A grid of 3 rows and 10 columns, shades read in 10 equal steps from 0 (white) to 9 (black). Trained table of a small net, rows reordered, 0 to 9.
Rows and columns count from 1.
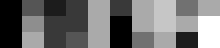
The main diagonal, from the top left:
9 4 7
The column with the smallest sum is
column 10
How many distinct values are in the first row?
7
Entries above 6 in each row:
4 4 4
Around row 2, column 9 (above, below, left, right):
5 8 2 0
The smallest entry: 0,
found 2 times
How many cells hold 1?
0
